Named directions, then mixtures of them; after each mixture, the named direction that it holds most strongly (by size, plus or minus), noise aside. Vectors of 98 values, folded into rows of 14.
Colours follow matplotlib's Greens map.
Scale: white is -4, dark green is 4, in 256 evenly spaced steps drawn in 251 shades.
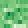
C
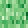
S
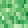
S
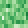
S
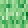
S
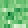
C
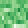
C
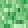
C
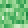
S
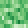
C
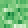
C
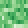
C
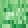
C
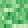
C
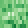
C
